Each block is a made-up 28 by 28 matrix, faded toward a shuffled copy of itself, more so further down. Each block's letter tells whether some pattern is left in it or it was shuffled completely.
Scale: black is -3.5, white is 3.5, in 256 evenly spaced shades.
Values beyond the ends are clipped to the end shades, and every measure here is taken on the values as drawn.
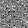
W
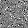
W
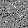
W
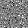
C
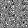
C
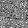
C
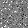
W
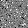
W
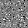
C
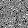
W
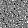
W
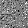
C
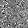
W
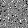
W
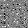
C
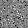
W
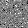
W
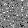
C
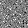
W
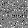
C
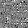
C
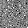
C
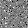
W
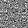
C
